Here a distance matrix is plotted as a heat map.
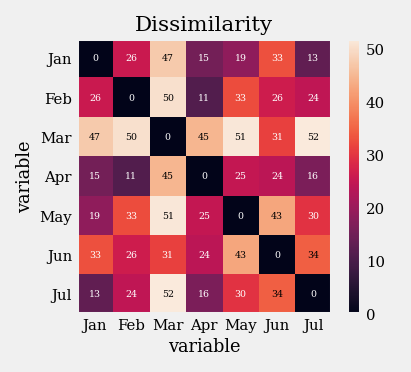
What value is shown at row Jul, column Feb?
24
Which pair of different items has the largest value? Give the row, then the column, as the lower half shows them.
Jul, Mar
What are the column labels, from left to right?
Jan, Feb, Mar, Apr, May, Jun, Jul
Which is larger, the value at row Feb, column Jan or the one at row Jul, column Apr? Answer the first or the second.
the first
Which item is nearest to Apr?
Feb
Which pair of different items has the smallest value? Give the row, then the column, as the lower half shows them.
Apr, Feb
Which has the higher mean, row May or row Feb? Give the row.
May
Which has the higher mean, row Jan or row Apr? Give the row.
Jan
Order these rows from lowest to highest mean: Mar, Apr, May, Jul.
Apr, Jul, May, Mar
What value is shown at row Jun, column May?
43
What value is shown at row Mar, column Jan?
47
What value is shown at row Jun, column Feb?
26
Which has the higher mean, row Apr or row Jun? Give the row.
Jun
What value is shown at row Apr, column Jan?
15
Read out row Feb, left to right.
26 0 50 11 33 26 24
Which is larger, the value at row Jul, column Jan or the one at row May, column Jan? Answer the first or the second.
the second
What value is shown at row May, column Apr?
25
